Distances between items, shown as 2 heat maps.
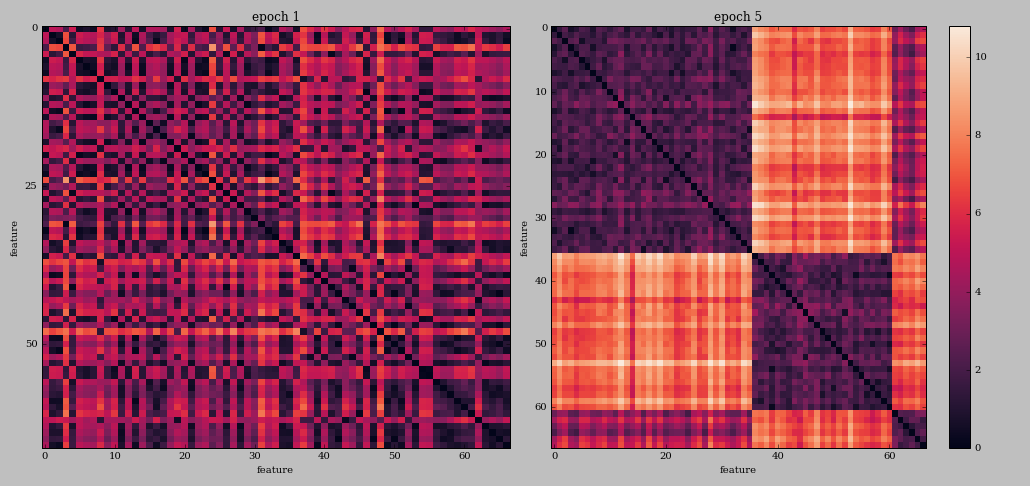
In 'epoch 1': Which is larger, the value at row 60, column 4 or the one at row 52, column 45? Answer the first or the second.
the second
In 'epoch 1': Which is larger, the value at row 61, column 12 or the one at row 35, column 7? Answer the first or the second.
the first
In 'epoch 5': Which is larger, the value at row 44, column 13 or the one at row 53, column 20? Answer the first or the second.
the second
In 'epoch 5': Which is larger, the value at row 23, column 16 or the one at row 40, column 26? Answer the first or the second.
the second
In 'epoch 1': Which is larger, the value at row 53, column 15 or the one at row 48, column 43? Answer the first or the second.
the second
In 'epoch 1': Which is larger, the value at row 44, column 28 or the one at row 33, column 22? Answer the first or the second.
the first
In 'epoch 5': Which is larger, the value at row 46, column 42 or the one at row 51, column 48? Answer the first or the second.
the first
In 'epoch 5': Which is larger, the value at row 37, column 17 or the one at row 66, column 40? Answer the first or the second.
the first
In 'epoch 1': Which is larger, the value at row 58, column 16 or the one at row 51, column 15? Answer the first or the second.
the second
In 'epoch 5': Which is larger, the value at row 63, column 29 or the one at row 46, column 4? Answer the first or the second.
the second
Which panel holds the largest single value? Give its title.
epoch 5
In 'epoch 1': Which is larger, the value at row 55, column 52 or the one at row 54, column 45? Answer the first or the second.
the second
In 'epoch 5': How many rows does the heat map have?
67
